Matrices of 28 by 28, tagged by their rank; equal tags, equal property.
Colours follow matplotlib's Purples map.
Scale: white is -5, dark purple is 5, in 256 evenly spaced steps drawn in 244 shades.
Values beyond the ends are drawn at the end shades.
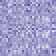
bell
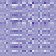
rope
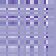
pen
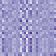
rope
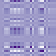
pen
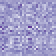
bell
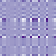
pen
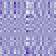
rope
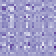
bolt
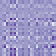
rope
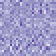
bell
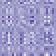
bolt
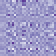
bolt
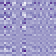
rope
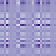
pen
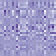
bolt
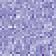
bell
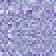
bell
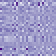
bolt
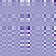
pen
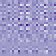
rope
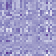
bolt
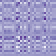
rope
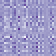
bolt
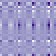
pen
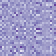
bell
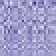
bolt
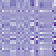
rope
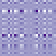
pen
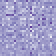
bell
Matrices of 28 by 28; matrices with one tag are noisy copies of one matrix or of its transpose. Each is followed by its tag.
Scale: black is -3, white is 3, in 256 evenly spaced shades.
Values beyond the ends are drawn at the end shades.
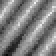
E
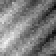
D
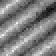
E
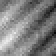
D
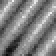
E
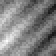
D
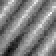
E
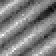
E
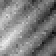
D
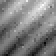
D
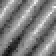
E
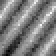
E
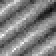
E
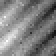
D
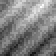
D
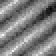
E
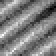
E
